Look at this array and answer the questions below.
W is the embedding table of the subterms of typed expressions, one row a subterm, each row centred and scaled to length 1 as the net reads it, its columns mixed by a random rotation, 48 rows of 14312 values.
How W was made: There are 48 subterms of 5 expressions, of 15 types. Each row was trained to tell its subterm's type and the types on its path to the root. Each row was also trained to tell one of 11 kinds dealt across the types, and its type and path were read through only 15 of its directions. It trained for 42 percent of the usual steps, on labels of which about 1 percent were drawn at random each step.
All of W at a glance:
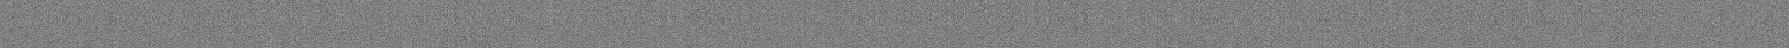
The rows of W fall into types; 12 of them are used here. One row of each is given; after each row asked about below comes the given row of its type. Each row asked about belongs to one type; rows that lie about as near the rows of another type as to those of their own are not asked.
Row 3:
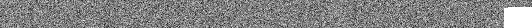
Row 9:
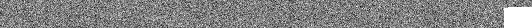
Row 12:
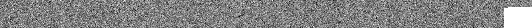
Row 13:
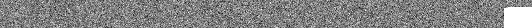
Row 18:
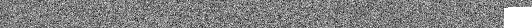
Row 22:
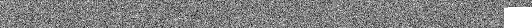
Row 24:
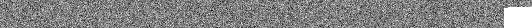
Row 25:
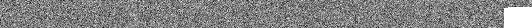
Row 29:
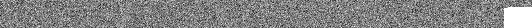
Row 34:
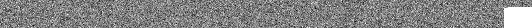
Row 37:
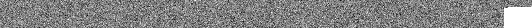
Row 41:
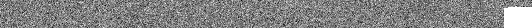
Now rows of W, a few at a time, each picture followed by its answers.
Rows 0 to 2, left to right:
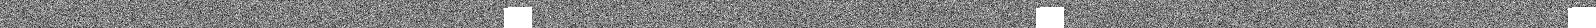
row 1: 37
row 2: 9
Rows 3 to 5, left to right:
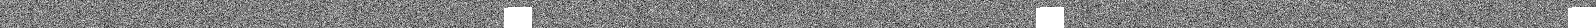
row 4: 3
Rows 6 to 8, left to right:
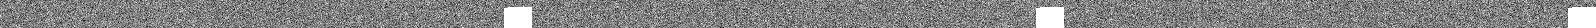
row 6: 25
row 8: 25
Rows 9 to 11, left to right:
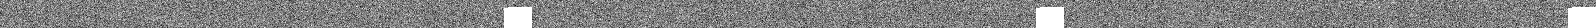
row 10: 37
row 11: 37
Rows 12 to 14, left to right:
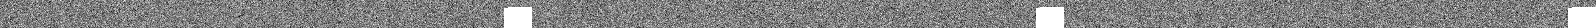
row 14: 29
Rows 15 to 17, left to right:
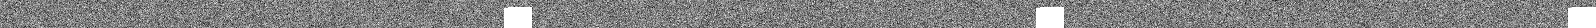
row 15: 41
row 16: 18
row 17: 3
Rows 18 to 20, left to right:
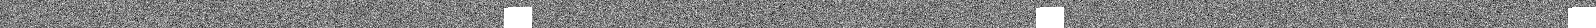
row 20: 24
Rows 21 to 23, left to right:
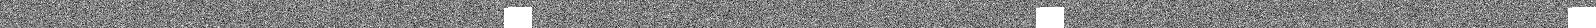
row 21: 29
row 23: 34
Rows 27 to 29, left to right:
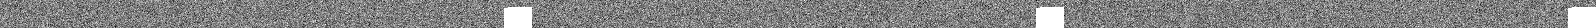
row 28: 25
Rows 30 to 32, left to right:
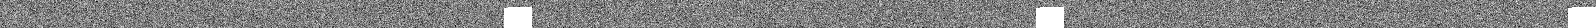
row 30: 29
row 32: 18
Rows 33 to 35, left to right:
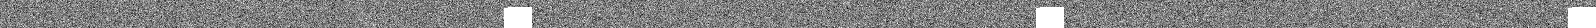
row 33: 12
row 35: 41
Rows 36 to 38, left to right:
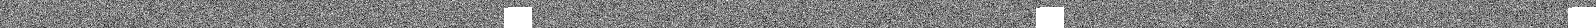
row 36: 3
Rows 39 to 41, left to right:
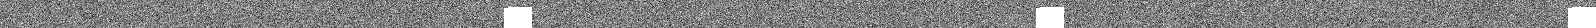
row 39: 12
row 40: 18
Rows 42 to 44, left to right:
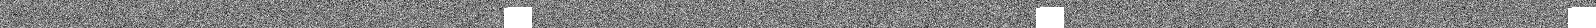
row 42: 34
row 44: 29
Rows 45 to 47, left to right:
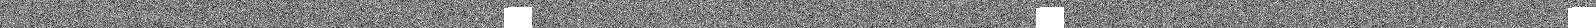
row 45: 9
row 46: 25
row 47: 41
